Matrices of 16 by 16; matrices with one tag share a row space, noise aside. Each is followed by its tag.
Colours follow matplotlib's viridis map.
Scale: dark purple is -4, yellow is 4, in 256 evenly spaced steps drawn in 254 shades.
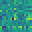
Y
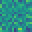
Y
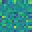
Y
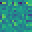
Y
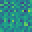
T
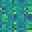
Y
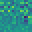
T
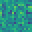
Y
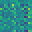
T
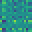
Y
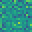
Y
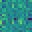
Y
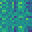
Y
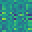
Y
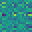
Y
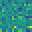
Y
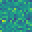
Y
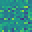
T
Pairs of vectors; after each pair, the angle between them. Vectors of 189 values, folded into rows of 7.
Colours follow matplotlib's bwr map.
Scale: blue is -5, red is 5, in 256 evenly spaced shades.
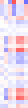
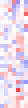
partly aligned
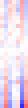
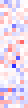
orthogonal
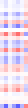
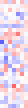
partly aligned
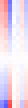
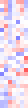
partly aligned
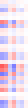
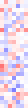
partly aligned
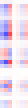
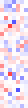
orthogonal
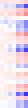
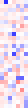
orthogonal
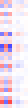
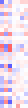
nearly opposite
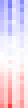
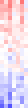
nearly opposite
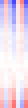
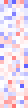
partly aligned
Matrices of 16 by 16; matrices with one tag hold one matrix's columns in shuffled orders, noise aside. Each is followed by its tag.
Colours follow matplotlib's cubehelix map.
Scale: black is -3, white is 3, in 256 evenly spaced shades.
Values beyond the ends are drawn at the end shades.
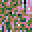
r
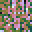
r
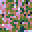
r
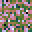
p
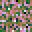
p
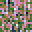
r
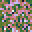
p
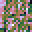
r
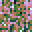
r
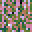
r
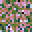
p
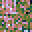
r
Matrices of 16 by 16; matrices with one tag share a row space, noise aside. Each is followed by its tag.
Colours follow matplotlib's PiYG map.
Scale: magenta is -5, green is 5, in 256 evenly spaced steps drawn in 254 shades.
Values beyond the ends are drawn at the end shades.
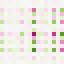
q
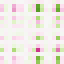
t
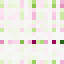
q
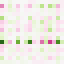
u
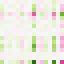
q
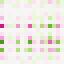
u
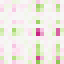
t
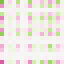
u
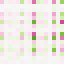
q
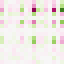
q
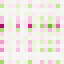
u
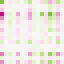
u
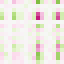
t
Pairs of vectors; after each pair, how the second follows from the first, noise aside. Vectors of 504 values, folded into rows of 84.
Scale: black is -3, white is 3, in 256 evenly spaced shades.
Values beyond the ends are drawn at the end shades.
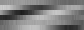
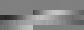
partly zeroed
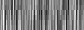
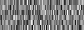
shuffled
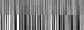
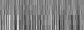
shrunk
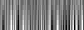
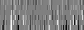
partly zeroed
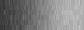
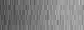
shrunk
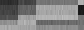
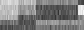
negated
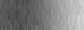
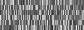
shuffled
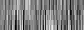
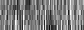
negated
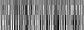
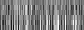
negated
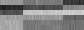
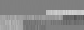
partly zeroed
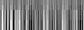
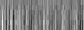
shrunk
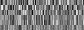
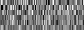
negated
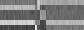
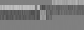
partly zeroed
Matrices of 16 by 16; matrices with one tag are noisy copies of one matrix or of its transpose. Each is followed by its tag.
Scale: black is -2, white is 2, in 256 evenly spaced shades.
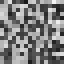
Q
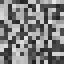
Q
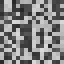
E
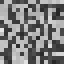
Q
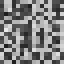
E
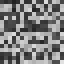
E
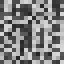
E
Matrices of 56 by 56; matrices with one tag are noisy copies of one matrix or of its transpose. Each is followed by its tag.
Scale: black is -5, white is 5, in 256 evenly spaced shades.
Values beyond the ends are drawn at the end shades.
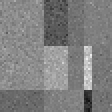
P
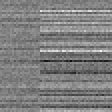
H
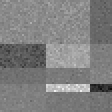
P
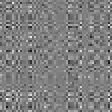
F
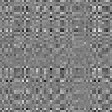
F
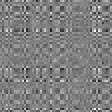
F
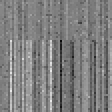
H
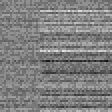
H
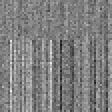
H
